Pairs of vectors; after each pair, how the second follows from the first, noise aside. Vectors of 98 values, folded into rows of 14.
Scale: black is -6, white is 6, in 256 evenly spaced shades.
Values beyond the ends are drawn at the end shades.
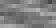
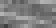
reversed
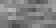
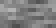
copied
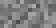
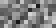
scaled up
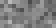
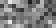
scaled up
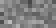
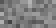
negated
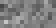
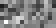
scaled up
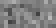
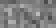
negated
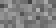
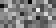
scaled up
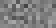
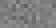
shrunk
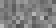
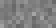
shrunk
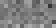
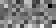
scaled up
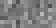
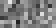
scaled up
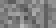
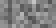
reversed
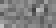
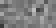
negated
